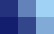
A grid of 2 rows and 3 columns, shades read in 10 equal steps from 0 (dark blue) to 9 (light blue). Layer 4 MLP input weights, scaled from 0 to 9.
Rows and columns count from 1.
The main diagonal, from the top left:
1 2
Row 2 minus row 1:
-1 -3 -2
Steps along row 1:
up up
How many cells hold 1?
1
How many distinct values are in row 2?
3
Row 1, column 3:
9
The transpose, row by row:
1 0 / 5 2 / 9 7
